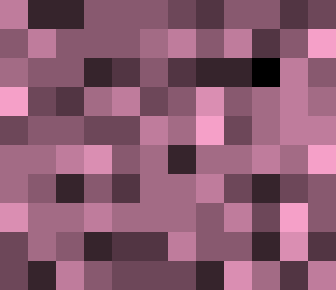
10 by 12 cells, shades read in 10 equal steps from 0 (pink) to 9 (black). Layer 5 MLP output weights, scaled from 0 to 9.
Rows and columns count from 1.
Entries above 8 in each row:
0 0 1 0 0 0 0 0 0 0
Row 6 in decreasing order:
7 4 3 3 3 3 3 3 2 2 1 0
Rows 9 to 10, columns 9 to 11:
4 7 1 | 1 3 6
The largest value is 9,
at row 3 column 10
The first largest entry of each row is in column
2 10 10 3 1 7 3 10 4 2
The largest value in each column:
5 7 7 7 6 6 7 7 7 9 6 6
